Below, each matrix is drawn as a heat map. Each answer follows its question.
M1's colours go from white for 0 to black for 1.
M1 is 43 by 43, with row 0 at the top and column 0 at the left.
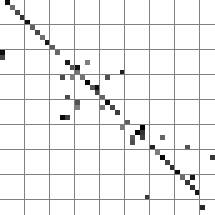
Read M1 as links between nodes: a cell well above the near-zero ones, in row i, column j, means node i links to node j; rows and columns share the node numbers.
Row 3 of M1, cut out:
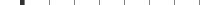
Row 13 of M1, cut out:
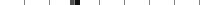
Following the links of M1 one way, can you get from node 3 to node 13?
no
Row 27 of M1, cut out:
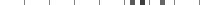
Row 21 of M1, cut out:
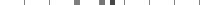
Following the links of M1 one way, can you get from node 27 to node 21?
no
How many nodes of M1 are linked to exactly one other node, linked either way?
3
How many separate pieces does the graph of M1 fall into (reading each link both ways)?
3
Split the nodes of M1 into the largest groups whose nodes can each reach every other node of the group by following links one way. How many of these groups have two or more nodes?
5
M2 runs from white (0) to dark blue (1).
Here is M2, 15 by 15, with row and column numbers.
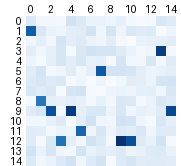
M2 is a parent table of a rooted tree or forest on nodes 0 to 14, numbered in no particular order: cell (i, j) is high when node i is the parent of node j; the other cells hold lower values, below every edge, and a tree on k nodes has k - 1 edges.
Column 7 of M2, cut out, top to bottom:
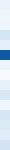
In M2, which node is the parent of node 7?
5
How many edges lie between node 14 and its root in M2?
2
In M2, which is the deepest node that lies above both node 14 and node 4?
9
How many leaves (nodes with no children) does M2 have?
8
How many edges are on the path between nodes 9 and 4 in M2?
1
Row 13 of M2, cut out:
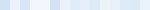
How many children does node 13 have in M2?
0
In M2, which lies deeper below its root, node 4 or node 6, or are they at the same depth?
node 4
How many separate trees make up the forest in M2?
4
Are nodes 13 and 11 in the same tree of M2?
no
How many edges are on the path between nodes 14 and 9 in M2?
1
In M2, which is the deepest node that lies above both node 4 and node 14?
9
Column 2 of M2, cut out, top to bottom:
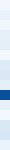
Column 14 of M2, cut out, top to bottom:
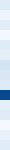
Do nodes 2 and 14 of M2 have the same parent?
yes
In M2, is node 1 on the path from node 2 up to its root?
no
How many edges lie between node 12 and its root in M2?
0
